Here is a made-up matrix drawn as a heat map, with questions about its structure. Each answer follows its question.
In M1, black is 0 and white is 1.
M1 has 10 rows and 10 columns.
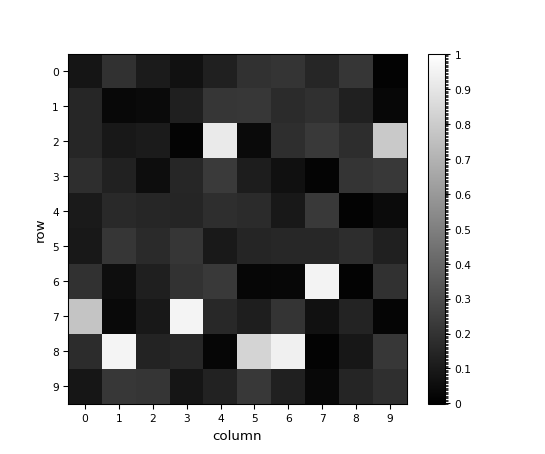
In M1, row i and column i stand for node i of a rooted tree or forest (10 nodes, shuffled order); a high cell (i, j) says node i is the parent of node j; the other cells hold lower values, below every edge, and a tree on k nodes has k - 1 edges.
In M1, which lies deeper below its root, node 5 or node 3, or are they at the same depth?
node 3
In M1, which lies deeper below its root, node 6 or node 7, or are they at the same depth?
node 7
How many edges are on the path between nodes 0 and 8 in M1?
3
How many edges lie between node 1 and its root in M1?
1
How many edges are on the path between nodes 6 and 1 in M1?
2
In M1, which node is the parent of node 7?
6
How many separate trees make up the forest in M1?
2
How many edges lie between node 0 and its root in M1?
3
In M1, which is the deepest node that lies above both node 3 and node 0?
7
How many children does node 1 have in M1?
0
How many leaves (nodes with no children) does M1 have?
6
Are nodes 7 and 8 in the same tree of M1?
yes
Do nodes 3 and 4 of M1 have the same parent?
no
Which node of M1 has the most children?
8
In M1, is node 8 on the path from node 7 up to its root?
yes
